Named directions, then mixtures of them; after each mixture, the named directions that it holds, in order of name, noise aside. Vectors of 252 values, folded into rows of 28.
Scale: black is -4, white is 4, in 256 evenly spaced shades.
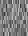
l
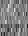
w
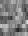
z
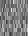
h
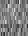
l, w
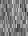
l, z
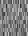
l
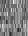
h, z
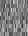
h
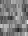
z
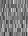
h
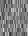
h, l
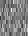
h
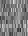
h, z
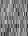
l, w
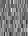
h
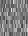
h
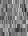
l, z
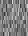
l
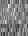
l, w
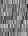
l, z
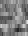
z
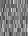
h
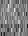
w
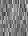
l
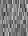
l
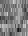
h, z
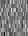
h, w
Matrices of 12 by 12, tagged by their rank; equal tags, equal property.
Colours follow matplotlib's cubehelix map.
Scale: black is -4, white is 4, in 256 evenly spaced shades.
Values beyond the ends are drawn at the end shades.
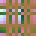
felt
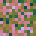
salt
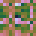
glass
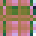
felt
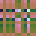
felt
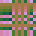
felt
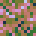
salt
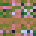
glass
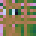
glass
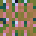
glass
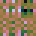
glass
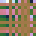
felt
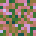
salt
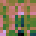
glass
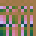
felt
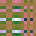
felt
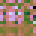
glass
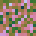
salt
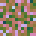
salt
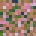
salt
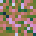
salt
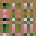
felt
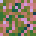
salt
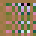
felt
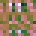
glass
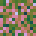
salt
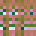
glass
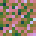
salt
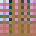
felt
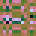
glass
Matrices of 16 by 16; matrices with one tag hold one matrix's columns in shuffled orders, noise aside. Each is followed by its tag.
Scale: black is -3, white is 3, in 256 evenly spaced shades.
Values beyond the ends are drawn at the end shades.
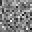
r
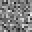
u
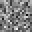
r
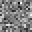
u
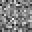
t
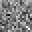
r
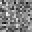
u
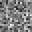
u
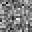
t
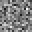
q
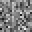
r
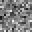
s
